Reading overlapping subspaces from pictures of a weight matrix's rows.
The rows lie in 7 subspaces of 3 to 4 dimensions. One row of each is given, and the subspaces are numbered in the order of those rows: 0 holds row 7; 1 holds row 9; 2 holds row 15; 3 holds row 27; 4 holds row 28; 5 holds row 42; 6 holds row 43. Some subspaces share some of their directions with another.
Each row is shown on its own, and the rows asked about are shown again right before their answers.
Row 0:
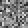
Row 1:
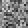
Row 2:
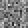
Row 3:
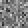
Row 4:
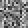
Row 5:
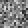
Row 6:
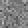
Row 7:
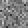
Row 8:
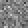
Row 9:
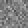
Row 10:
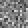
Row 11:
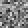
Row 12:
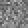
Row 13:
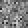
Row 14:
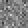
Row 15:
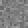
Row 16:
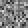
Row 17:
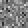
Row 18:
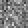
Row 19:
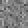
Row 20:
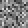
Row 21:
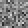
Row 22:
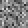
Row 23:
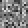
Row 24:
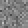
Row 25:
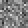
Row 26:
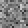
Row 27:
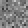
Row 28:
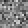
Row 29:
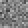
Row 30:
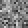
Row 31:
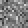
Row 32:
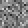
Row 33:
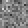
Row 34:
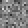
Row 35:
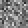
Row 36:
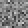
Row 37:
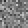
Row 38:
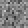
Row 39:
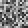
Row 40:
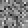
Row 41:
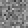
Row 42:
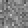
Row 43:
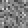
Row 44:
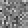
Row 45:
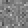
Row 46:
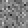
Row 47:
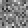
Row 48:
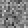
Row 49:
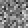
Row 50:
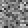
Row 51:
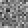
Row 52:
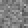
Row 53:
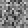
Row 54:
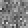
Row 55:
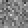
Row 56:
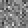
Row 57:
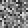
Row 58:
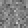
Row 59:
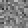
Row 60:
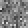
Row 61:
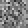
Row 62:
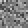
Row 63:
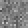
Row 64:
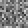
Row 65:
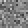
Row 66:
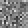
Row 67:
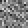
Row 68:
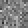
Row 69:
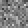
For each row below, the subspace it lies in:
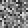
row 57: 4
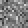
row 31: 1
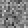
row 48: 5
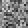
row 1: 0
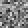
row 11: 6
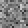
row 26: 0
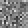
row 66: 0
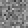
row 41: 2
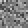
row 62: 4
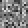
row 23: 1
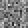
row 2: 1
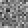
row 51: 5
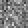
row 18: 5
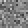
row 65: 4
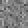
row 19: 2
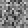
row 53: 5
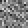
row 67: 4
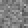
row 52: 3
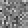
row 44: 0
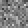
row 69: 4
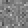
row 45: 6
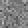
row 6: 0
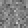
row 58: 1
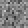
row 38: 5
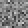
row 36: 2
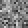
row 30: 0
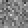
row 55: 5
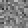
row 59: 6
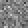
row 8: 0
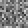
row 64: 6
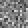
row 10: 1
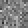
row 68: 3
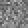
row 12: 6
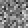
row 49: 4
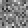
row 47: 3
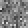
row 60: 3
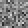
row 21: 2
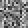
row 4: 1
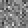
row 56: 1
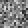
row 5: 4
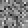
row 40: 0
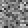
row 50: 0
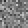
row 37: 4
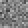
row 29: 5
